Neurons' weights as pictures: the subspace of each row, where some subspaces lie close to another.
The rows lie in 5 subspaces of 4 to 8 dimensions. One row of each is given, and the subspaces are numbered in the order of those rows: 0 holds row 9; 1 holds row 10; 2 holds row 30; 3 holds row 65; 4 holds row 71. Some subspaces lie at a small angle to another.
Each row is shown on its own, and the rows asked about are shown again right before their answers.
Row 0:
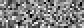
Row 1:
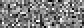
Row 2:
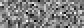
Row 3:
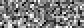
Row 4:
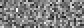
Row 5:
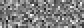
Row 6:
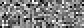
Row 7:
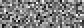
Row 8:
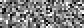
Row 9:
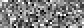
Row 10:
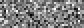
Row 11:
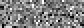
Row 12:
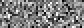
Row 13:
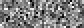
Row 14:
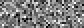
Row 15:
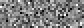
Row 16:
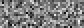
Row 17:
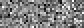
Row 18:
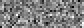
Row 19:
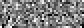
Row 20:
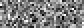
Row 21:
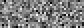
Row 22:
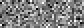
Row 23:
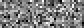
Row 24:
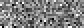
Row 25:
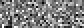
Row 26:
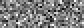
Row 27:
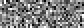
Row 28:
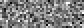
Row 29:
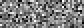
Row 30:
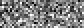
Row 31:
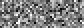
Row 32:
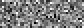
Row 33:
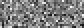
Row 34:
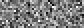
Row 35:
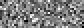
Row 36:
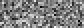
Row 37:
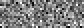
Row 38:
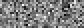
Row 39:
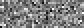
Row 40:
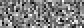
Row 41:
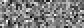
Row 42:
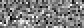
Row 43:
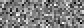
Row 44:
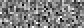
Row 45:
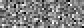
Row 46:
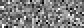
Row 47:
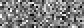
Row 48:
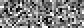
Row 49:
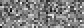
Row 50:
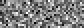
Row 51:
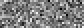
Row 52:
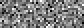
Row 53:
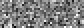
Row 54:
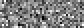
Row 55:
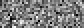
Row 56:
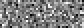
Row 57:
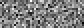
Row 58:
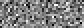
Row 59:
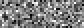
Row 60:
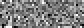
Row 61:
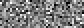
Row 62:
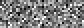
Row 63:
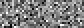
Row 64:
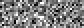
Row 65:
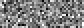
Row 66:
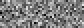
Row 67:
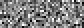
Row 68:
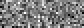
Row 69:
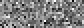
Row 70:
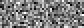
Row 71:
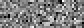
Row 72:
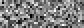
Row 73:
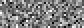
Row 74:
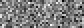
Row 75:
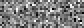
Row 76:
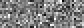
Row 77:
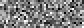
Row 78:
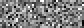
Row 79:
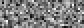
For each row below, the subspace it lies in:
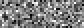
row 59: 1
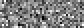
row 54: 3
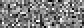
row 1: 3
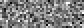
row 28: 1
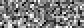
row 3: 0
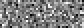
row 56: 1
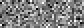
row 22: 1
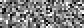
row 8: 1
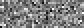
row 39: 3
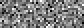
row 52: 1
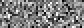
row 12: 3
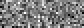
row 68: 3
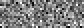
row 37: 0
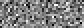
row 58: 1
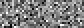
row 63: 1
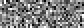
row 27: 3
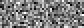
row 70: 3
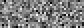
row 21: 3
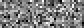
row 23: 4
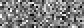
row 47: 2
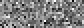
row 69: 0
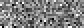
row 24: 0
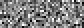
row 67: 3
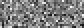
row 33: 4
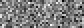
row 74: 2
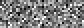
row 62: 1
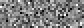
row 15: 0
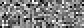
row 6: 1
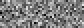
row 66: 3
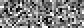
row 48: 3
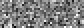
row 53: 0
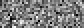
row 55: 0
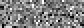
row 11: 4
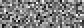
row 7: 1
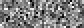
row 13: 0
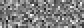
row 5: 4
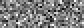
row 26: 4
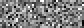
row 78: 1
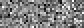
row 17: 4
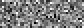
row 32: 3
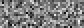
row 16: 0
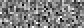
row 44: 3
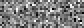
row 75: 3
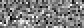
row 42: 0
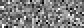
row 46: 4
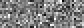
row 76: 4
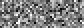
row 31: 4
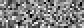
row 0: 4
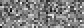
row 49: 2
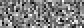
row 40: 3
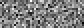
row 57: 1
